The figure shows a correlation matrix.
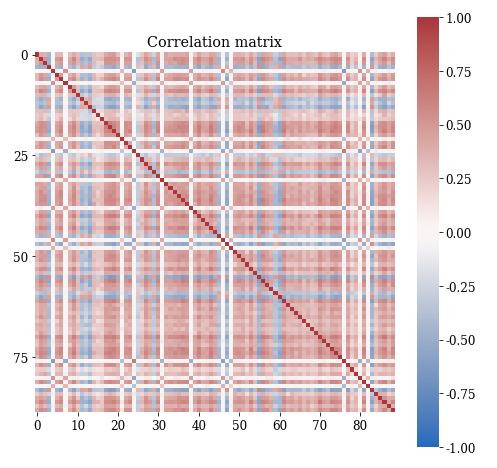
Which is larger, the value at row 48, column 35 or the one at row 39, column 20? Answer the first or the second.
the second
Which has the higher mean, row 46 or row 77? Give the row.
77
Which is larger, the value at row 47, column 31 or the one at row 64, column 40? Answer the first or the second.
the second
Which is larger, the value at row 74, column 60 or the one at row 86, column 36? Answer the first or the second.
the second
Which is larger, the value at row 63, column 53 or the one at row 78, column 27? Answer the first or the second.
the first
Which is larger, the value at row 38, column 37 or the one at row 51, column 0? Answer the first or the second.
the second
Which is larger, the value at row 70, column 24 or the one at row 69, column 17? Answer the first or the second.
the second
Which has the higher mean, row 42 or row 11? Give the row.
42
